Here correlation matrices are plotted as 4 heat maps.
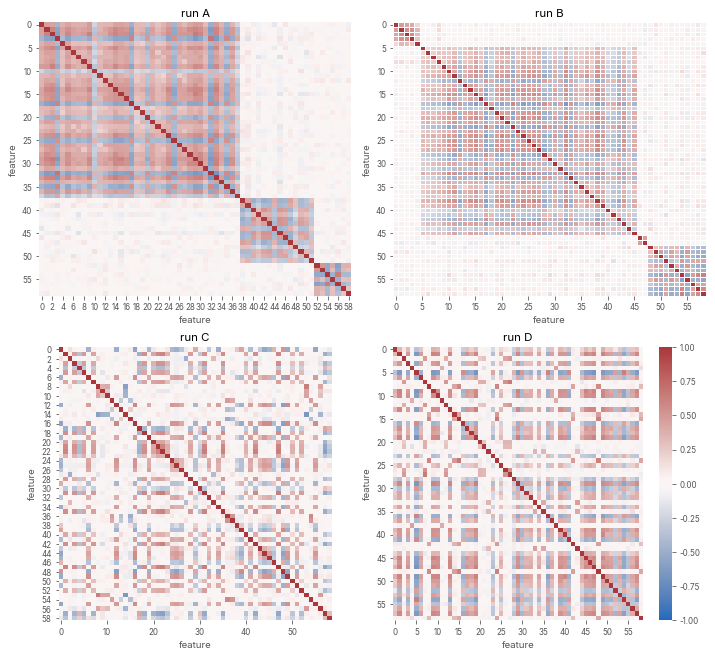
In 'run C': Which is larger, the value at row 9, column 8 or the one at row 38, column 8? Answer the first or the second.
the first
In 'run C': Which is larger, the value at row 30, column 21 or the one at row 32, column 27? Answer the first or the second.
the second
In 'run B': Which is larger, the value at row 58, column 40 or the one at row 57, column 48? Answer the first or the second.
the first
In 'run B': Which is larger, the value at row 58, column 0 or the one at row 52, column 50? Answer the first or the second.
the second
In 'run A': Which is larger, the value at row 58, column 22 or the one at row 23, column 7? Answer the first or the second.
the second
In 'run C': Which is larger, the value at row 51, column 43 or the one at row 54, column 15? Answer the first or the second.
the first
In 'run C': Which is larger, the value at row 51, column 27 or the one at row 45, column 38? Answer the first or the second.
the first
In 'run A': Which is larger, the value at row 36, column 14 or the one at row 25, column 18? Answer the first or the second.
the first
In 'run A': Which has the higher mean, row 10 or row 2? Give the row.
2
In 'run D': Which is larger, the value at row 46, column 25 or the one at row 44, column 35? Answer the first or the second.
the first
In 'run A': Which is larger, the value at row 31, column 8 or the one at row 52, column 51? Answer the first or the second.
the first
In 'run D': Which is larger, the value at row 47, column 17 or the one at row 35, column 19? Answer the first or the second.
the first
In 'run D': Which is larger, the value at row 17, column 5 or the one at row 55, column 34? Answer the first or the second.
the second
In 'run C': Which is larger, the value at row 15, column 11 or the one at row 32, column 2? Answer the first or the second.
the second
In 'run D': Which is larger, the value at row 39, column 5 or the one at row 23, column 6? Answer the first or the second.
the second
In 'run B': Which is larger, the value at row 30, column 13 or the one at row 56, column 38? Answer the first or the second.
the first
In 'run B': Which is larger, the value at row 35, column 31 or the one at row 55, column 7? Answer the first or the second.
the second
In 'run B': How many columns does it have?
59
